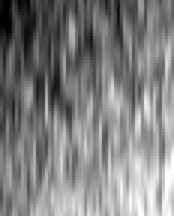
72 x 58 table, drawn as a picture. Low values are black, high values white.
The grain runs up and down. There is an overall slope up to the bottom right. The bottom right is the ninth with the highest average. The halves do not mirror each other. The top left is the ninth with the lowest average.
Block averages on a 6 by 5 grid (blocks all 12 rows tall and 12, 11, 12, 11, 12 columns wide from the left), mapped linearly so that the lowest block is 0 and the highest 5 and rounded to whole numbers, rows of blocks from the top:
01212
11223
21233
23334
33344
34455
